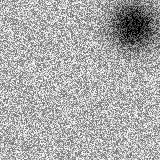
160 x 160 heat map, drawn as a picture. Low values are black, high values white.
Average level on the scale: 70%. Mirror symmetry: none. Ninth with the lowest average: top right. Dips: one, in the top right. Stripes: none.
